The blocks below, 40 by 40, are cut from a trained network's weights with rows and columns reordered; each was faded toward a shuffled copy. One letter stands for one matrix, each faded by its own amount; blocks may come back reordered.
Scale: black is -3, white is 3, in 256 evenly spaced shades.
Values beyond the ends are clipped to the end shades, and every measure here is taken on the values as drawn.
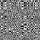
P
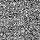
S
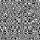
P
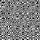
P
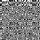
P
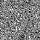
S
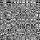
P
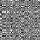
P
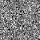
S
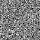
S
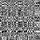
P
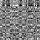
P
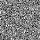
S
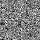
S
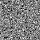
S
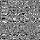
P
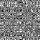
P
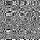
P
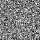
S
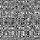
P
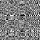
P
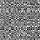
P
